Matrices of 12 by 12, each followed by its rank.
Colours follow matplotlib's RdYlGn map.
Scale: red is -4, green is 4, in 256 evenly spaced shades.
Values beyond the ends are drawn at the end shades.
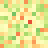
full rank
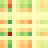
one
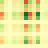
one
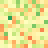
full rank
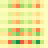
one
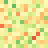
full rank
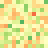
full rank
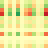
one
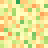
full rank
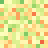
full rank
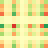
one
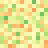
full rank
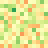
full rank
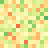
full rank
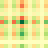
one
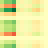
one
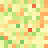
full rank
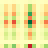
one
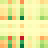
one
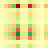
one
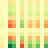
one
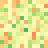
full rank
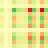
one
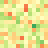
full rank
